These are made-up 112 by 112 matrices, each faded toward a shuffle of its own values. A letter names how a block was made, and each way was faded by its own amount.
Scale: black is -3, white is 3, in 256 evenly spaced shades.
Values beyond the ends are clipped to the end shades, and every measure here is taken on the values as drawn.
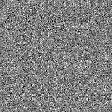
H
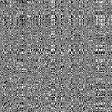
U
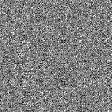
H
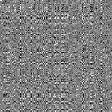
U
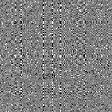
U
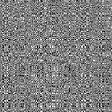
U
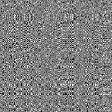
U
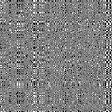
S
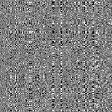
U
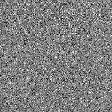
H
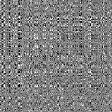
U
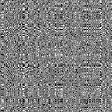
U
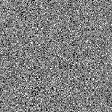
H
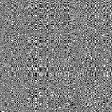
U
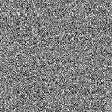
H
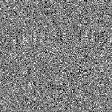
H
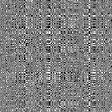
S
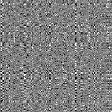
U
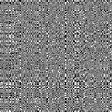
S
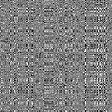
S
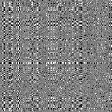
S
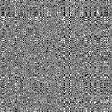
U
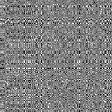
S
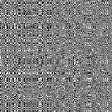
S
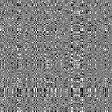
S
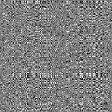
U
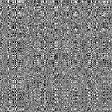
U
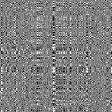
S
